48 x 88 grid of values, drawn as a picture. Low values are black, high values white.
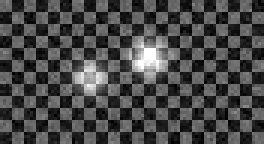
Two bumps rise from the field. The ninth with the highest average is the centre. Overall the values sit about 30% of the way up the scale.
